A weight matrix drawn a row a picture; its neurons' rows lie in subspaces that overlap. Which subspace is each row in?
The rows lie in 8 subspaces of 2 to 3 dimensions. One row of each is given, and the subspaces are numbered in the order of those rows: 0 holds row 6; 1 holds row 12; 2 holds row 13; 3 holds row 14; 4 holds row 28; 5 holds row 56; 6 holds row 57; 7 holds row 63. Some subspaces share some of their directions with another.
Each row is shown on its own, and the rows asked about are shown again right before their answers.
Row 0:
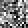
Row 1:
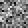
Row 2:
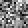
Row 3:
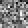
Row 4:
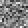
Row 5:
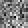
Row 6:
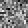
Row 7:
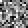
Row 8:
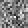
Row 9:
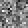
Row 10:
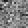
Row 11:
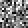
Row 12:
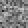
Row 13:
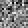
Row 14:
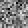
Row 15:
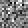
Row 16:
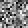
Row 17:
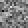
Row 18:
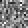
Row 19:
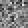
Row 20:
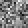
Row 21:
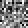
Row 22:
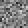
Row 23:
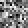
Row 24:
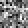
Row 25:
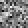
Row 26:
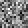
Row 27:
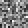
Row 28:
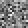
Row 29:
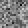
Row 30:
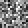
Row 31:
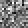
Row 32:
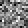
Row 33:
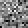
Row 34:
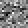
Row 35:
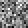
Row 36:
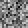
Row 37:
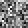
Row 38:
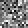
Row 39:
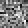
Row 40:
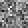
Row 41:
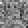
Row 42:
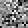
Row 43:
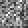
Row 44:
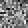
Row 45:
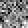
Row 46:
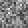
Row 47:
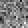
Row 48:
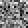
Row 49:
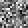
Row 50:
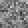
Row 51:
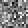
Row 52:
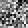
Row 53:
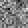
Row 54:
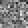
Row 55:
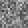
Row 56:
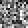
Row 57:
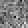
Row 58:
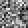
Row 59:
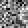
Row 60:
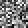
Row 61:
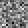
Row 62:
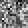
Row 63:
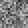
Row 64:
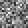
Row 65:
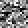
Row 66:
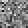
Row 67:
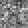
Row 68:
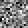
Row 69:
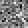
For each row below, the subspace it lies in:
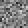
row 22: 3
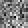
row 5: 6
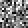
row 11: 2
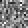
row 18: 2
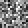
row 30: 0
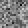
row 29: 1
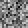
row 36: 0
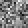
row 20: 7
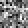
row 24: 1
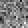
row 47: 6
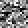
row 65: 4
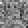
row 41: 5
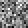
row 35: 7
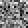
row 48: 5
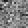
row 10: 7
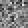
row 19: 2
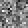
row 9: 1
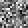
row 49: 3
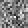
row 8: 6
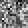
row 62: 4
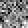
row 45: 6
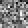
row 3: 5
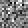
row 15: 2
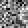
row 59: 1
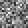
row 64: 4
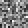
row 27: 0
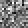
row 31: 2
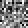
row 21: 2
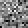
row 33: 6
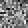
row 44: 0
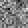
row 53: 5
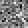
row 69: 0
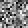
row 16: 3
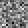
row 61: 1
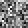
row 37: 4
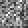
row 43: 0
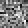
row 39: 0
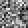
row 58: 1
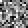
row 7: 2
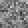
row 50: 5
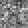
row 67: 4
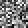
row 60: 4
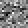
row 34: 4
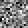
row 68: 3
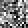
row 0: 6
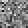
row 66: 7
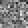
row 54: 5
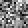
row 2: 7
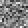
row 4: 3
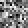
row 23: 1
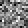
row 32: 3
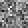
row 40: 4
